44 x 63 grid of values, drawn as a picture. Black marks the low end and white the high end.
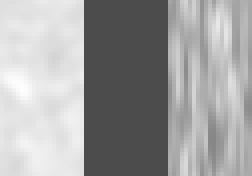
It is made of 1 by 3 panels. Panel 1,1: very high, blotchy, faint in contrast. Panel 1,2: low, flat. Panel 1,3: high, streaked downward.
